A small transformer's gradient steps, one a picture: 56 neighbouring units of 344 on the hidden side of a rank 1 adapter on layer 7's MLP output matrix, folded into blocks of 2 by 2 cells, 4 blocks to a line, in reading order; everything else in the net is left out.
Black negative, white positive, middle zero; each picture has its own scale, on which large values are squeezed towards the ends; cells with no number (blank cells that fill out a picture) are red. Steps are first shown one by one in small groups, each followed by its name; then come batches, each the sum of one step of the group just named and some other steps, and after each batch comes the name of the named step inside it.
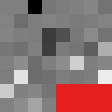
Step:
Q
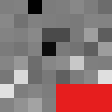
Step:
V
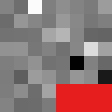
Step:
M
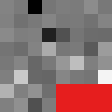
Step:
Q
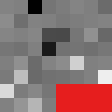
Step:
V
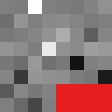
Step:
V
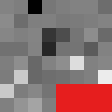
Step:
V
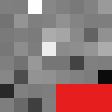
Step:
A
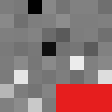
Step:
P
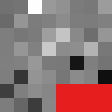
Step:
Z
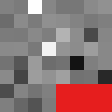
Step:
P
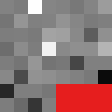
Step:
A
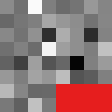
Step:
P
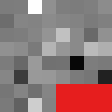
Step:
Z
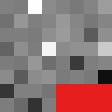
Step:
A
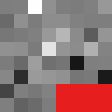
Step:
Z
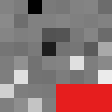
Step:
P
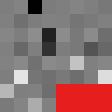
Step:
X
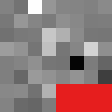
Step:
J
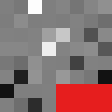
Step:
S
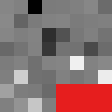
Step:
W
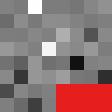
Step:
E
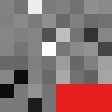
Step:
S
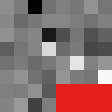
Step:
W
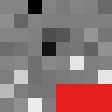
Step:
W
